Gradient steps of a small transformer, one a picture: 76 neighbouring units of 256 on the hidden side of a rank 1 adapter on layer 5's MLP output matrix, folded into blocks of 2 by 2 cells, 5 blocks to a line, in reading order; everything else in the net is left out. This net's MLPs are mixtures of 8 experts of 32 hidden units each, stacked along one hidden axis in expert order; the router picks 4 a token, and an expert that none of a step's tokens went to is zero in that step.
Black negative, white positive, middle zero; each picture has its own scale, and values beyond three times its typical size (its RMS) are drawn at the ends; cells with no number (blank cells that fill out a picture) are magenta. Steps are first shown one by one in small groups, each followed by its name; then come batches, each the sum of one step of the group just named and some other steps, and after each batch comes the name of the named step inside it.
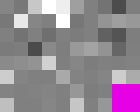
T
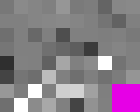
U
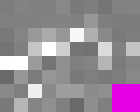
U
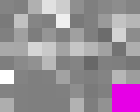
T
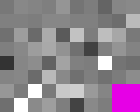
U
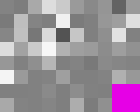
T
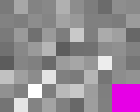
U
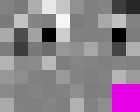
T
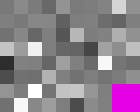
U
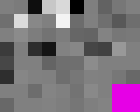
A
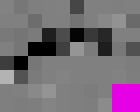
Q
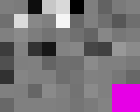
A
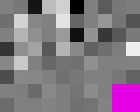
A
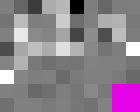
A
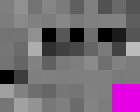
Q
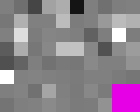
A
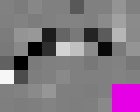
Q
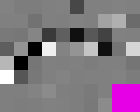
Q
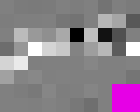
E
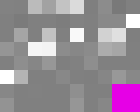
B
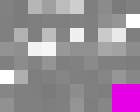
B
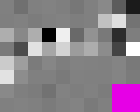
E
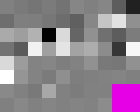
E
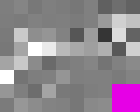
E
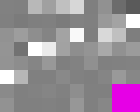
B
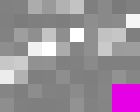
B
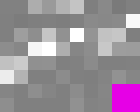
B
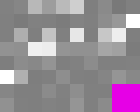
B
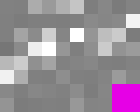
B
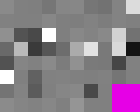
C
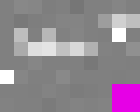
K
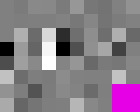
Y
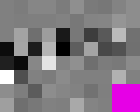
Y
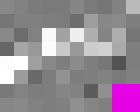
C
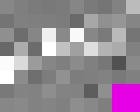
C
